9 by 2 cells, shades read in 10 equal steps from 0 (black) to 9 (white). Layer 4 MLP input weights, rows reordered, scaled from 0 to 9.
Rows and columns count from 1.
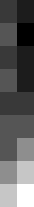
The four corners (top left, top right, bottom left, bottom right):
2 1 7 9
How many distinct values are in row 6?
1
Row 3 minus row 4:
-1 0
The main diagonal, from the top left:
2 0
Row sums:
3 3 3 4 4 6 8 12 16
